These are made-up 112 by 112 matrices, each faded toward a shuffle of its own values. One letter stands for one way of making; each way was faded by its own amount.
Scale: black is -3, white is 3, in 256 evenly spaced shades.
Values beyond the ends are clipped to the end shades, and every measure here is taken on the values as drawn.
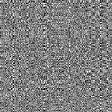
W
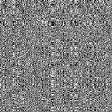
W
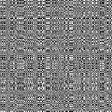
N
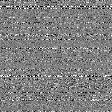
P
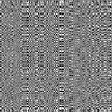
N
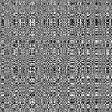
N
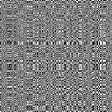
N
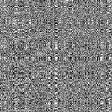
W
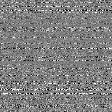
P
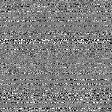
P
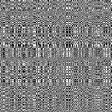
N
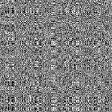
W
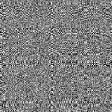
W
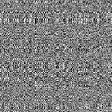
W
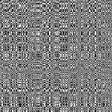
N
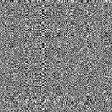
W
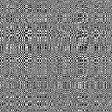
N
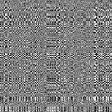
N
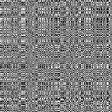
N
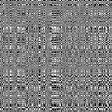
N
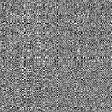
W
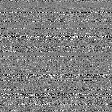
P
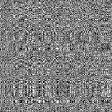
W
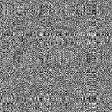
W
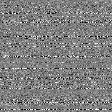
P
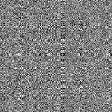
W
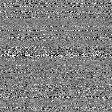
P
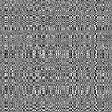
N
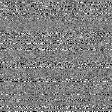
P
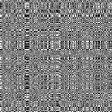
N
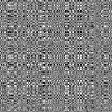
N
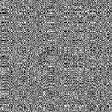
W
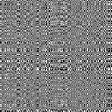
N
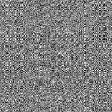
W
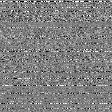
P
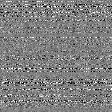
P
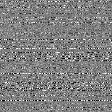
P
